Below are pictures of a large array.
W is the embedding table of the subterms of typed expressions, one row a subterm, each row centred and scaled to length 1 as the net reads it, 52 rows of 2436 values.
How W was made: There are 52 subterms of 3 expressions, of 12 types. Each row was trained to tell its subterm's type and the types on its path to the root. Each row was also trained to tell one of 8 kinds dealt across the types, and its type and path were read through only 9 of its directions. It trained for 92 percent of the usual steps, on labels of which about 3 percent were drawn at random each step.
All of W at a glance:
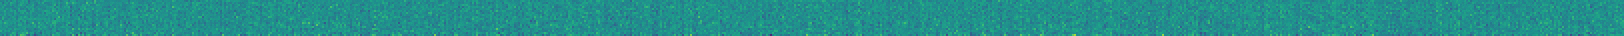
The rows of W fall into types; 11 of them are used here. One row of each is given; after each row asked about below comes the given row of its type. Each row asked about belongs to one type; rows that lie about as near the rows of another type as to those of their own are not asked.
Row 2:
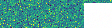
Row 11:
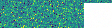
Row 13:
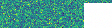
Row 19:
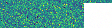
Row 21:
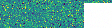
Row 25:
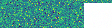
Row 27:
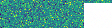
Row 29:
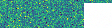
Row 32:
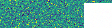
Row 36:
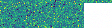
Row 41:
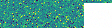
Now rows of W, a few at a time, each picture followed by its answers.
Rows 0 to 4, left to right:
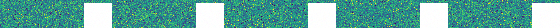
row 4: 36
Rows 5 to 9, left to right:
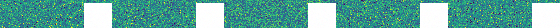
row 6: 13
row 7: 2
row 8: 19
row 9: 29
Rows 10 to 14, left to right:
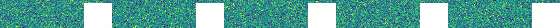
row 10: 2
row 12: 21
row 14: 11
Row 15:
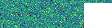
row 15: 2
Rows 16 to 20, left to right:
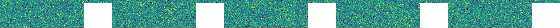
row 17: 32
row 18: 36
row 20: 29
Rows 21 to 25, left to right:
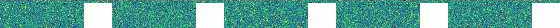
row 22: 19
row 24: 29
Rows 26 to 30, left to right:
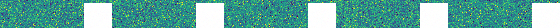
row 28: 27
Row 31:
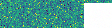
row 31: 13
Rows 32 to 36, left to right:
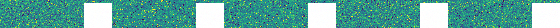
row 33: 25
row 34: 19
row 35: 32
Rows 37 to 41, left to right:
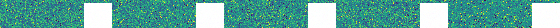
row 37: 13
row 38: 19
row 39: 36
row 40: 13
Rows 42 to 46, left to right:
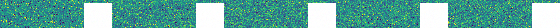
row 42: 27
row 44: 2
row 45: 36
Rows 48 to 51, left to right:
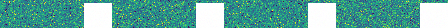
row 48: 29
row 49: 32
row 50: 27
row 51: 32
